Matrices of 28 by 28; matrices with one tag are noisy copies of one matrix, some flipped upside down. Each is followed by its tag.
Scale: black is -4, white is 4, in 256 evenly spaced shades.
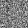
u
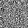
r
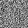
r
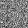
u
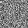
r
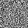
r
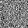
r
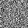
r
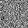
r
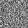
r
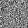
r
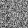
u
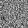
r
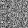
u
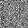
r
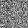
u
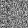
u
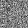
u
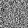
r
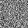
r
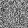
r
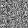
u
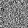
r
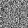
r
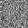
r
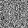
r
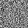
r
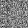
u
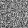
u
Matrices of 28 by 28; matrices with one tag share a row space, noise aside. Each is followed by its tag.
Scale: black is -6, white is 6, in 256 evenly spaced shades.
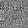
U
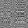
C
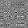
C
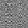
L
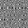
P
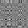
L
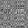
C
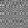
U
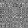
U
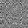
U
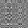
L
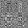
L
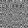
U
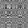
L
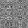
L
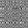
U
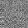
U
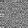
U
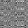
C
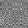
U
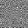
U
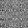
U
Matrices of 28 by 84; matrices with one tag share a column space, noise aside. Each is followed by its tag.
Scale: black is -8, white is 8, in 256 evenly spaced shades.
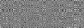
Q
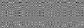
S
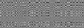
S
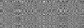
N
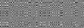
S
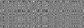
N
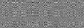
S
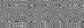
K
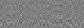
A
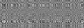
K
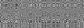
K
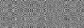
Q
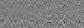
A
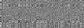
K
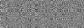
Q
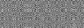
Q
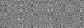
Q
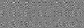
S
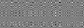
S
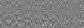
A
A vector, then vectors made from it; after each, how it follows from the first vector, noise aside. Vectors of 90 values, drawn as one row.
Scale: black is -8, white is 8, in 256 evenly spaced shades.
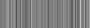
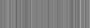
shrunk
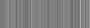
shrunk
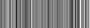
scaled up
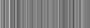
reversed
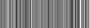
scaled up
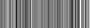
scaled up
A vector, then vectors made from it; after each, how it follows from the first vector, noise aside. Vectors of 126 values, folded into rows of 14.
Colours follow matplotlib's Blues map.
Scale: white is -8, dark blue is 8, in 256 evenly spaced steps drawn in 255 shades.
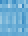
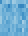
sign-scrambled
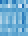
scaled up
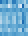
scaled up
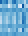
scaled up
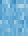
sign-scrambled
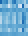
scaled up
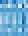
scaled up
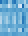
scaled up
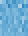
sign-scrambled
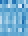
scaled up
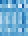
scaled up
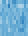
sign-scrambled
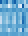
scaled up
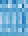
scaled up
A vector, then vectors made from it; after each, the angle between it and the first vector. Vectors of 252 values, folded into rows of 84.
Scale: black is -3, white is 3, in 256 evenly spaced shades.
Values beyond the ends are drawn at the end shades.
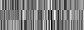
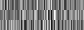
nearly parallel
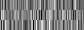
orthogonal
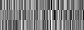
nearly opposite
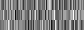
partly aligned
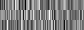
partly opposed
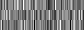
partly opposed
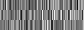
partly aligned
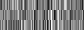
nearly opposite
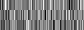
orthogonal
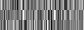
nearly parallel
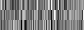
nearly parallel
